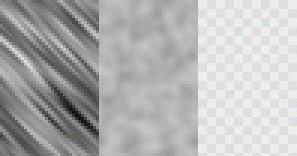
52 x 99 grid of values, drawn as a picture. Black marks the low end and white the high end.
The table splits into one row of 3 panels. Panel 1,1: middling, slanting down to the right, strong in contrast. Panel 1,2: high, blotchy, faint in contrast. Panel 1,3: very high, checkered, faint in contrast.
